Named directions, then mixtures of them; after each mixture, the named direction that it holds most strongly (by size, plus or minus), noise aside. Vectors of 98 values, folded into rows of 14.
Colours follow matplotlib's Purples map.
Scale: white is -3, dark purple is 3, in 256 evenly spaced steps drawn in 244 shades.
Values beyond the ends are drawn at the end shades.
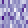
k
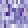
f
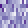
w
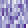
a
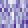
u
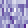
a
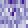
u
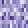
k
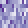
w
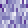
w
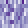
f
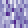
f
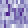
f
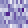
f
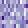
k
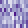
u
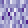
k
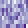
a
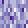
k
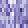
u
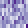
a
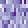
w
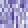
u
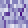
f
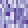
f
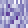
a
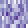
a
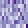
a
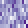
a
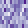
k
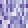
w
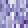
u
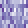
w
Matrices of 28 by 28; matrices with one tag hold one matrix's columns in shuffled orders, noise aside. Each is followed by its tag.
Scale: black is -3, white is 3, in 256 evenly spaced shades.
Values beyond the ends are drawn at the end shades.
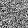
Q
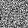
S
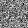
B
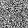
Q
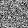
B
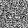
B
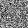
B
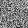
Q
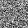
Q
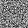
S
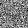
B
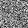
S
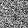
S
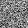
Q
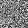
S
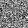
B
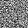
S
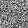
Q
